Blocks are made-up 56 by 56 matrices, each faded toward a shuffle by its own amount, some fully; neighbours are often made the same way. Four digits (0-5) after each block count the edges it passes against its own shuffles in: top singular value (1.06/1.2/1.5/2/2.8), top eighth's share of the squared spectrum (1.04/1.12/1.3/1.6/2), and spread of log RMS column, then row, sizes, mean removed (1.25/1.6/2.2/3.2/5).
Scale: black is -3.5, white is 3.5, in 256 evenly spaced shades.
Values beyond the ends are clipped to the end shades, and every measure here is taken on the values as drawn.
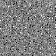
3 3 1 1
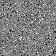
1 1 0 0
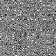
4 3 1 2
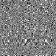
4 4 2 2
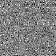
3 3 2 1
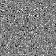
3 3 0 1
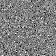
2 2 0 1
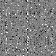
3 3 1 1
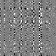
4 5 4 2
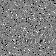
2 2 0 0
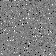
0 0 0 0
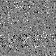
1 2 0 2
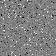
0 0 0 0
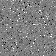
0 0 0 0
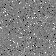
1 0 0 0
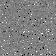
2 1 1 1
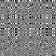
5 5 3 3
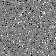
2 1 0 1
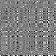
5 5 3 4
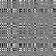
5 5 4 4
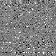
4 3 1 2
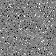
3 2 0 1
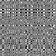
5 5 3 3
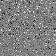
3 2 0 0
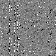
2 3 2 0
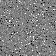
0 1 0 0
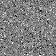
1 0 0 0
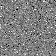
0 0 0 0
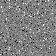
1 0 0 0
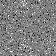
0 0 0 0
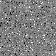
2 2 0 0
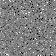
1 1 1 0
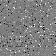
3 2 0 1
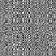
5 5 3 3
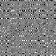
4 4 2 3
